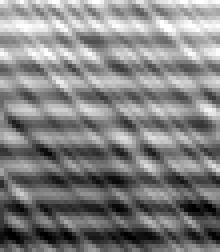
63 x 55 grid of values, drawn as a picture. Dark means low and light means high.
The field climbs toward the top. Stripes running across repeat 9 times from top to bottom. There are no lone odd cells. On average the colour sits 50% of the way up the scale.
